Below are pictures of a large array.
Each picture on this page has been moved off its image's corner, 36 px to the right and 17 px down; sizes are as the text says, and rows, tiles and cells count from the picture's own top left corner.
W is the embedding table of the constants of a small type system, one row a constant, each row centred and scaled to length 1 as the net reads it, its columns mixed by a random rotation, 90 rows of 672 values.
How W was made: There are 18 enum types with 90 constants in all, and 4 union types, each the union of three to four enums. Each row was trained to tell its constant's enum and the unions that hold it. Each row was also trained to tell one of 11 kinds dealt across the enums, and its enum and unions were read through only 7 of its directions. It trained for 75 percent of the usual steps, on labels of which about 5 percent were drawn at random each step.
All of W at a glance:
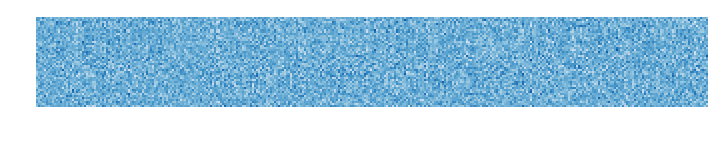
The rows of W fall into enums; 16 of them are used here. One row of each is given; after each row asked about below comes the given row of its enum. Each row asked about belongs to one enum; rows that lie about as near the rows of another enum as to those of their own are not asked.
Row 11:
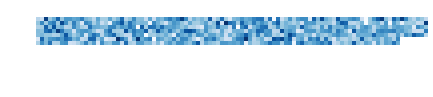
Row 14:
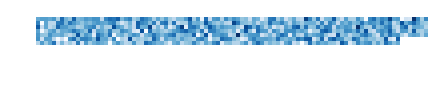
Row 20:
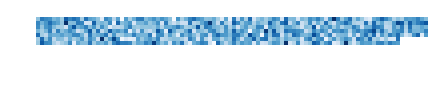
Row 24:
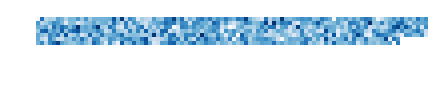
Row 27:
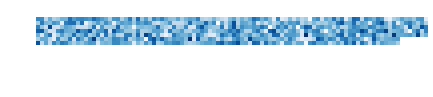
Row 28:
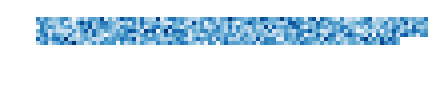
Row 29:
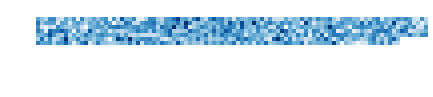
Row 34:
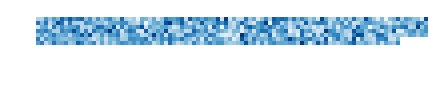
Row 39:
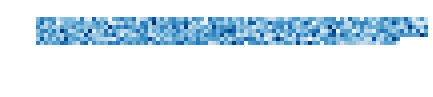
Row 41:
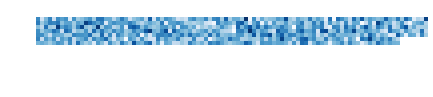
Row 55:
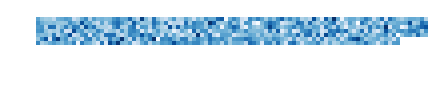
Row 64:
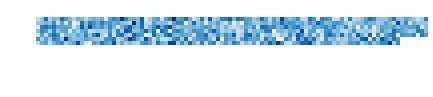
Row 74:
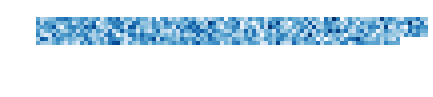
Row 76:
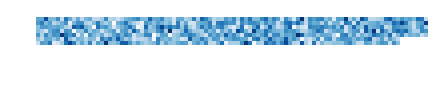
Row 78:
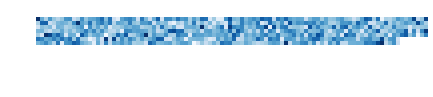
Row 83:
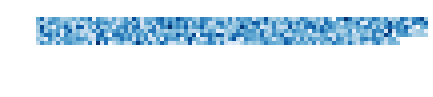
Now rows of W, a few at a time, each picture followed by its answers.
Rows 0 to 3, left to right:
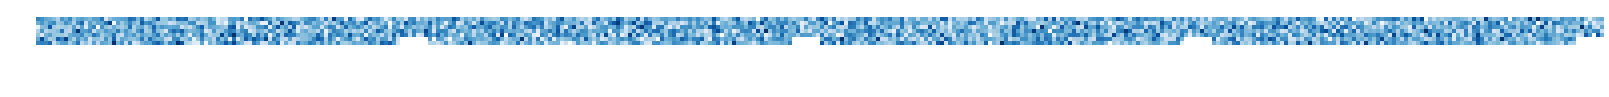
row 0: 27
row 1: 41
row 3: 24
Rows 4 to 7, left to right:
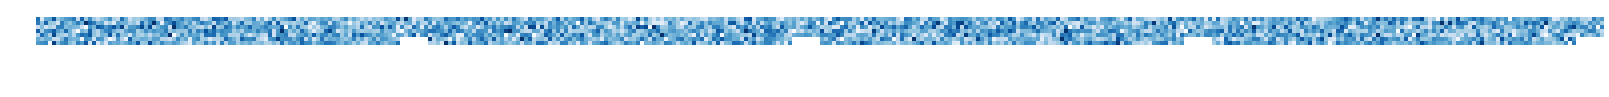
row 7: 24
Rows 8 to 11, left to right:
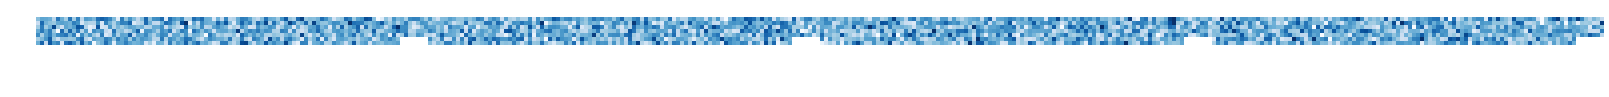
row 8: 76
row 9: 83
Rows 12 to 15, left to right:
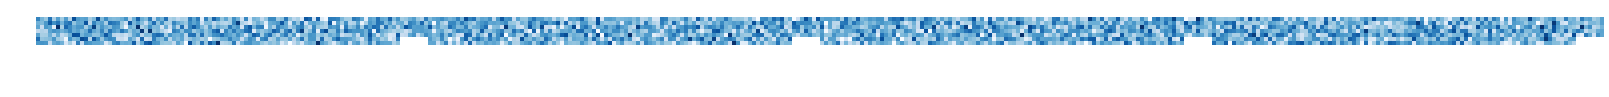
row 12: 14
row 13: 14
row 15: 29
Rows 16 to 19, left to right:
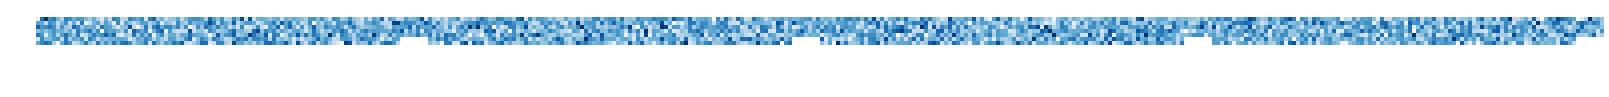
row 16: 39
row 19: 20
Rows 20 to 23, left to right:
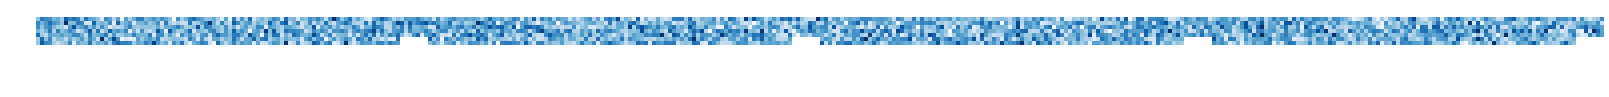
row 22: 27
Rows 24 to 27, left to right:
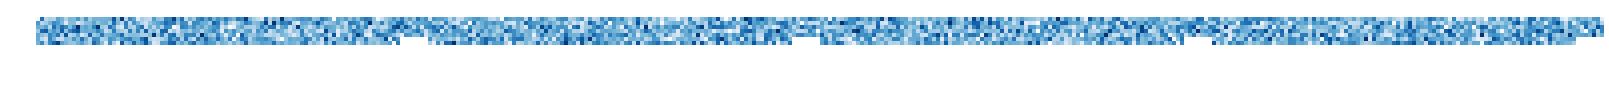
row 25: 24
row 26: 14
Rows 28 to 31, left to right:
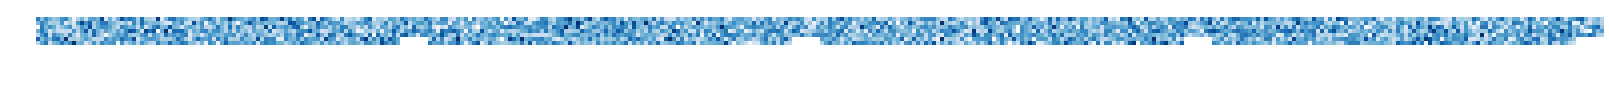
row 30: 41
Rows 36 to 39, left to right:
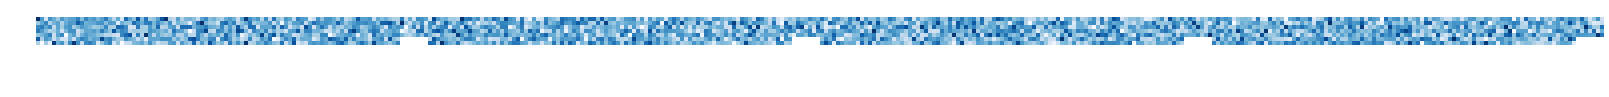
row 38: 14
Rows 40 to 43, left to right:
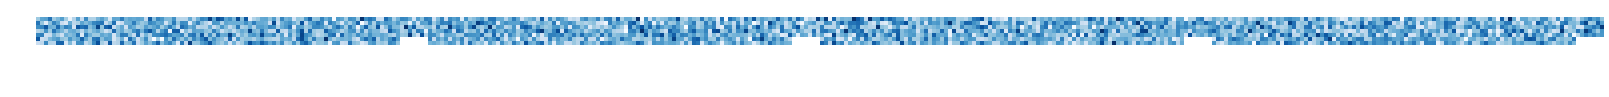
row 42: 20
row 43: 55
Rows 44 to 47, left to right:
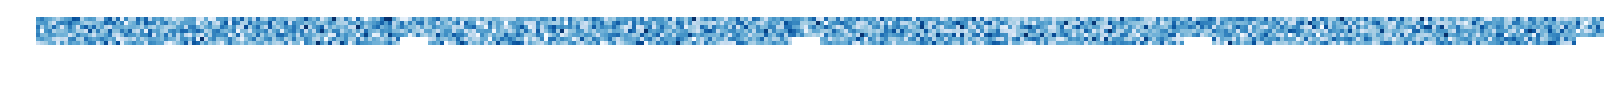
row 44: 20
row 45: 76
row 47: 41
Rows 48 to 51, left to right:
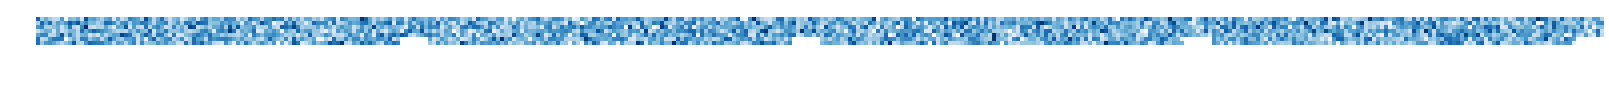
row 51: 76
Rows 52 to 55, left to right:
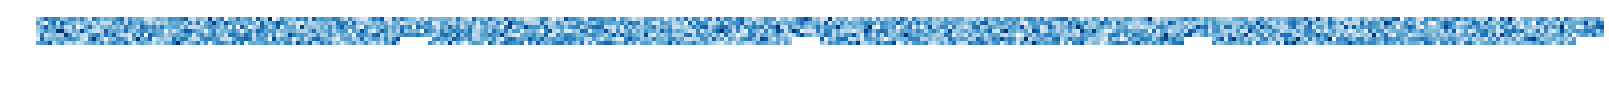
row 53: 29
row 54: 28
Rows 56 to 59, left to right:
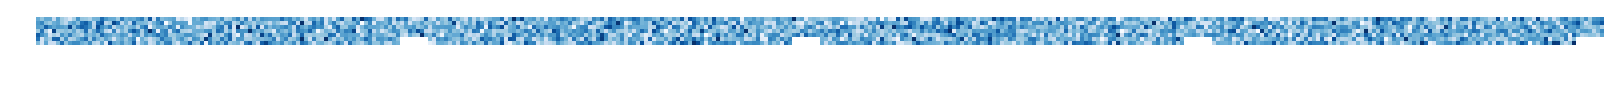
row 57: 28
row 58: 24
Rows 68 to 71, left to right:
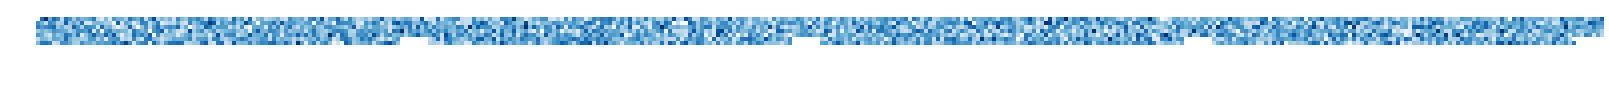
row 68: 39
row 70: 28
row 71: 41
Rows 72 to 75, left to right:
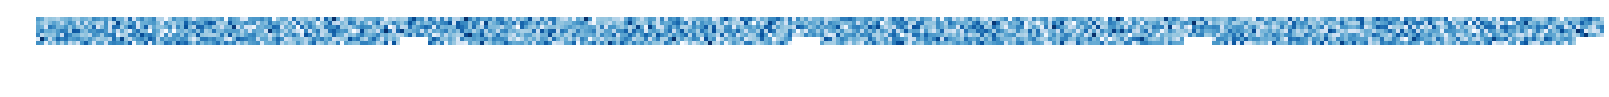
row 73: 20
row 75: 29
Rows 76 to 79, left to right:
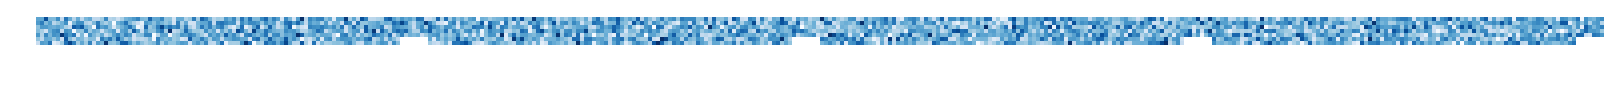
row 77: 28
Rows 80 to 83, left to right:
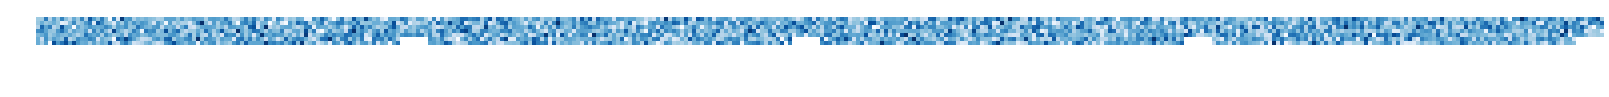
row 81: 14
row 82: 41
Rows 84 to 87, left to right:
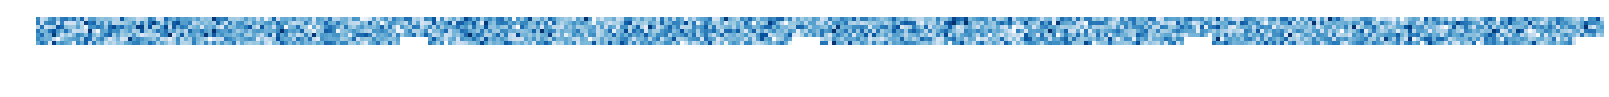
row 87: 20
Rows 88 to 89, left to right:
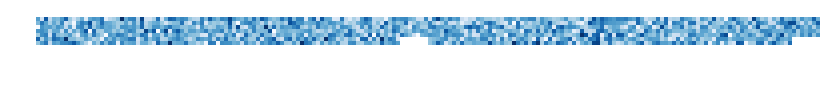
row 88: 28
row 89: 24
